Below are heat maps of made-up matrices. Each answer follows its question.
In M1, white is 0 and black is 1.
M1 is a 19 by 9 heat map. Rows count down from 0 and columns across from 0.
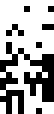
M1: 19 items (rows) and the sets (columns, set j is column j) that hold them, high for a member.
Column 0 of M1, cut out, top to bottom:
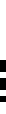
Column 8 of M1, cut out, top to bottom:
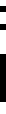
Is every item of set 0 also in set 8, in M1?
yes
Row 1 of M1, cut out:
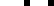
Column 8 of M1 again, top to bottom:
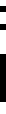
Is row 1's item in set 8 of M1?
yes
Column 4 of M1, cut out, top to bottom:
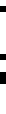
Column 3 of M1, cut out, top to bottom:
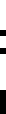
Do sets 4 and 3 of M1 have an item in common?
no
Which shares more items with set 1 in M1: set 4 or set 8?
set 8
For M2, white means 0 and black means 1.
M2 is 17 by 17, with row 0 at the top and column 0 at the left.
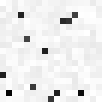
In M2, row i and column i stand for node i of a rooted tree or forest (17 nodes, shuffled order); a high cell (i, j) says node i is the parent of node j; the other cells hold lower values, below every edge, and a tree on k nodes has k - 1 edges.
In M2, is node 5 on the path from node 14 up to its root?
no
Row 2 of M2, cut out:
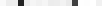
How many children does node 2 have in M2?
2
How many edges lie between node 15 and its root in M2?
0
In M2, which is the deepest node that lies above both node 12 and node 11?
2
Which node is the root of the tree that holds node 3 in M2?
2
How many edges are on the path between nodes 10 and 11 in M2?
2
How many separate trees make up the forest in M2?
5
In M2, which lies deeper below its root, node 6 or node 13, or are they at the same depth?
node 13
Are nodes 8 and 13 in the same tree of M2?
no
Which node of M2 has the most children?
15
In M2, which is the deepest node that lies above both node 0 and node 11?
2
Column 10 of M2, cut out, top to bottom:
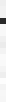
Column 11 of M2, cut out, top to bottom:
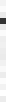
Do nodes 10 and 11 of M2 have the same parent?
yes
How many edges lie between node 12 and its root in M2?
1
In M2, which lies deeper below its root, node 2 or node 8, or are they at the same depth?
node 8
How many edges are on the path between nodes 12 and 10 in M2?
3
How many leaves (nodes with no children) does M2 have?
9
